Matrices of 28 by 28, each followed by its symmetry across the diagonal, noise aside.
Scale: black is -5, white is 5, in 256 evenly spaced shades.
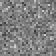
neither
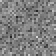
symmetric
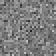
symmetric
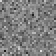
neither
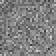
symmetric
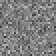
neither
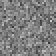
neither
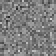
symmetric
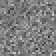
symmetric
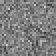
symmetric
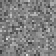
neither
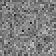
symmetric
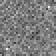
symmetric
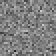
neither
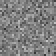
neither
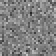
neither
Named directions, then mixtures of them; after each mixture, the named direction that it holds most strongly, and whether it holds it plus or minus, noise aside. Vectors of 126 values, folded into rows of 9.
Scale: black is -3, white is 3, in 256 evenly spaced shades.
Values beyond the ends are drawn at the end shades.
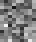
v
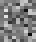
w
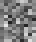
w, plus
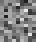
w, minus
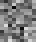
v, plus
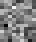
v, minus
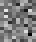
w, plus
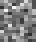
v, minus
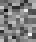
w, minus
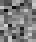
v, plus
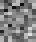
v, plus
